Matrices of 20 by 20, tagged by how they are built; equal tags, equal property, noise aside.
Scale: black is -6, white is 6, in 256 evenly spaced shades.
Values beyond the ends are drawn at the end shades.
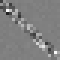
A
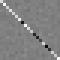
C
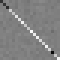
C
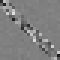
A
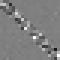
A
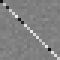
C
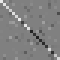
C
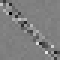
A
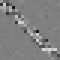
A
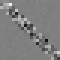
A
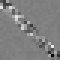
A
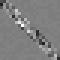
A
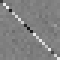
C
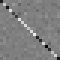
C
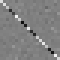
C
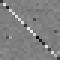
C
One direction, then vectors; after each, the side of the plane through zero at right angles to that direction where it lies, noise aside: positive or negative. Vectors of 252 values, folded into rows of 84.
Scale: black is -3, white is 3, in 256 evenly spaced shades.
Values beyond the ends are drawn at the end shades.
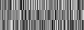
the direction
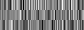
positive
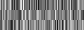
negative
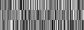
positive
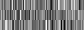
positive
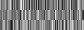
negative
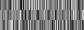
positive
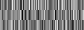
positive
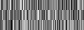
negative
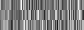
negative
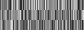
positive
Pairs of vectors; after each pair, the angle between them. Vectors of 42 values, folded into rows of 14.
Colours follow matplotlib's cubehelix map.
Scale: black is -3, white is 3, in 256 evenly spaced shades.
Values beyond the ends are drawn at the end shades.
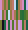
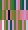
nearly opposite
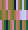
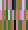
partly aligned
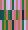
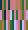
orthogonal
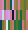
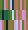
nearly opposite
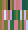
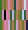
partly opposed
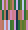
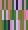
nearly opposite
